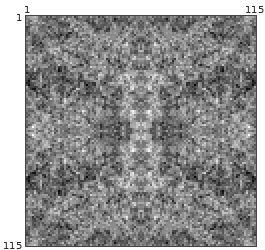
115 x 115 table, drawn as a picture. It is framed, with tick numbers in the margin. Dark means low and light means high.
Seam: none. Mirror symmetry: left to right and top to bottom. Average level on the scale: 50%. Odd rows or columns: none. Histogram: bell-shaped. Slope: none.
